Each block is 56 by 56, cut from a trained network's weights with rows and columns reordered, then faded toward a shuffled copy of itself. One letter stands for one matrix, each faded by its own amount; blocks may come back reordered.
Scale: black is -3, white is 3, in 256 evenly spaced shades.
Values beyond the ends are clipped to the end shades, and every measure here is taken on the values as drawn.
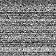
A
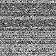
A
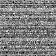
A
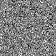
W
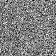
W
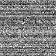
A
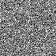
W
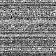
A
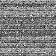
A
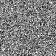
W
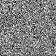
W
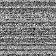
A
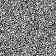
W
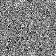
W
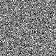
W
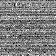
A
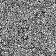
W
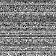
A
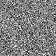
W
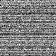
A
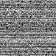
A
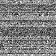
A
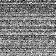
A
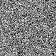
W
